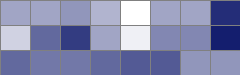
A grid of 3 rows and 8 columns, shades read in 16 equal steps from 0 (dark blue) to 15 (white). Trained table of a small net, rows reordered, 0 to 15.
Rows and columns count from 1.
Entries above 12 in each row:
1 1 0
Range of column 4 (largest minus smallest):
5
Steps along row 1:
same down up up down same down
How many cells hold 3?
0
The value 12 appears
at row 2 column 1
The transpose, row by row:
9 12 5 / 9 5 6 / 8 2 6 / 10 9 5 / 15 14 4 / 9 7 4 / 9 7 8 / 1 0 8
